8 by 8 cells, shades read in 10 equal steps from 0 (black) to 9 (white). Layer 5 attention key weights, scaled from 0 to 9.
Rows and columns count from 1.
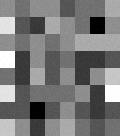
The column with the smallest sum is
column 7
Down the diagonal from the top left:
5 3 5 3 5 5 2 4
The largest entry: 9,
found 2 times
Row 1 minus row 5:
1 2 -1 2 -2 2 -1 -1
